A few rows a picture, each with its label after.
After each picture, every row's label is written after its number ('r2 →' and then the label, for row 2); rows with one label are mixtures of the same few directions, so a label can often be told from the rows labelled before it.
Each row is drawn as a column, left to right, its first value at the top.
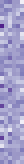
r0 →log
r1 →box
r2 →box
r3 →log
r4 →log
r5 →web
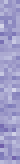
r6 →log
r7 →box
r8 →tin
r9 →box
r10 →box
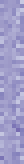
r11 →box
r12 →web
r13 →log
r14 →log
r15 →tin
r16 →box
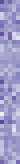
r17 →web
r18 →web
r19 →web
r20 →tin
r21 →web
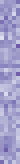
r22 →web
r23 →tin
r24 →web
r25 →log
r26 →box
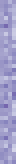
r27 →log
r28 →log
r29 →box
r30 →tin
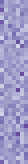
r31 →web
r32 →web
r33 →log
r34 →tin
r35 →box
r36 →box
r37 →log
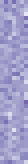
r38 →box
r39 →web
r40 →web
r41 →box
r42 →box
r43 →box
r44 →log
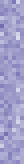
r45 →log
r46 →tin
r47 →log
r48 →box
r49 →web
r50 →log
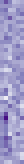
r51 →web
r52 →web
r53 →tin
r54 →web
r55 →tin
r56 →log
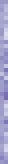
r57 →box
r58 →tin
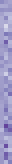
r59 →box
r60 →log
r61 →tin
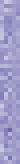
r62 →tin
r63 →box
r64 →box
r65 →box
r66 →log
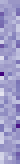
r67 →box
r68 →tin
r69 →box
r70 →tin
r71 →log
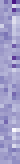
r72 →log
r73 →web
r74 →tin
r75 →box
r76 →box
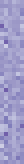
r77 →log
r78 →box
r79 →log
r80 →web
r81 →box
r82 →log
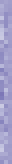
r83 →tin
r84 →box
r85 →log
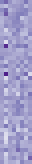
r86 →box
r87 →box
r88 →tin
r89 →box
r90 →tin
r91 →log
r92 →box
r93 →box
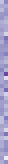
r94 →web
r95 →box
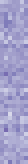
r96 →web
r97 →box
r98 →web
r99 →box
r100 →tin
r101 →web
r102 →box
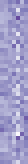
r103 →tin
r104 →tin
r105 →web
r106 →box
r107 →tin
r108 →tin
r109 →web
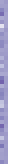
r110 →log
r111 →box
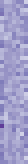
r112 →log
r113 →web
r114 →web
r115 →tin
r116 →box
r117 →tin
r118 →box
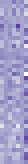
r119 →log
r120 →tin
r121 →web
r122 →box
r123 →log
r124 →box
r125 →box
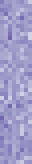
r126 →web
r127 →log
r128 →tin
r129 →tin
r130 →log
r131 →tin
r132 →box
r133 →web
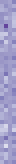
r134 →tin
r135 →log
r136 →tin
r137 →box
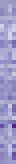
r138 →log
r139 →log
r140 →tin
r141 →log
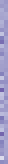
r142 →box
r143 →web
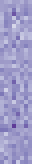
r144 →tin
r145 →box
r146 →box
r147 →log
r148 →web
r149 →web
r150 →log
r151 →web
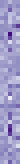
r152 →tin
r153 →tin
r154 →tin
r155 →log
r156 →log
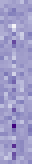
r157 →tin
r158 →box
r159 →log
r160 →log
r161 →web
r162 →web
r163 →web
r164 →tin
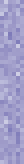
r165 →log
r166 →web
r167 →tin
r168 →box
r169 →box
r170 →box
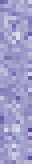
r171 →web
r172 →box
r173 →tin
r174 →log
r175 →tin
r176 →web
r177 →web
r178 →box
